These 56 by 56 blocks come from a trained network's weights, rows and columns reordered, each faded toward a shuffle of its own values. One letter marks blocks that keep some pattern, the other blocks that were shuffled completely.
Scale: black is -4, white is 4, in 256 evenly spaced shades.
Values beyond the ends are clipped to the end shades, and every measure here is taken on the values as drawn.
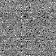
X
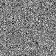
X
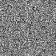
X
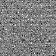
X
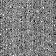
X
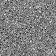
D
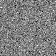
D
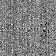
X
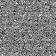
X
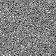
D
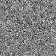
X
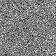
D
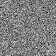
D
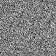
X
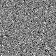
D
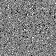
D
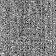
X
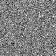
X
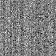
X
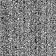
X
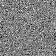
D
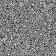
D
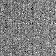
X
